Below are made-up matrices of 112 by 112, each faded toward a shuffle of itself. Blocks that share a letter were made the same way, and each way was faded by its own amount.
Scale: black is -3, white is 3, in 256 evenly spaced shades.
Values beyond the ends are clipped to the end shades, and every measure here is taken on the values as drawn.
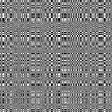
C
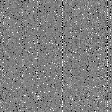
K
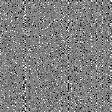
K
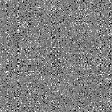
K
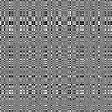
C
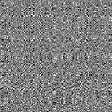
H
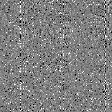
K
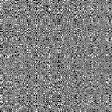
H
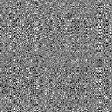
H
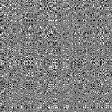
H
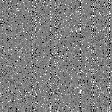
K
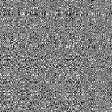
H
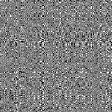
H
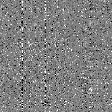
K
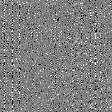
K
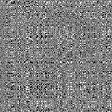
H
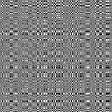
C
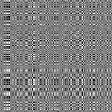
C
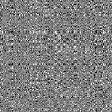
H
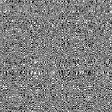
H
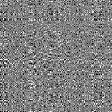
H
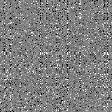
K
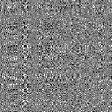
H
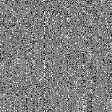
K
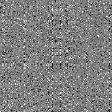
K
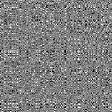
H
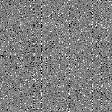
K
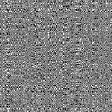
H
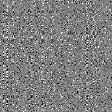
K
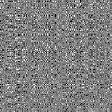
H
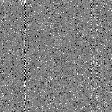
K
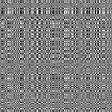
C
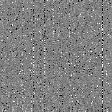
K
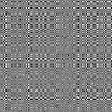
C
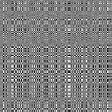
C
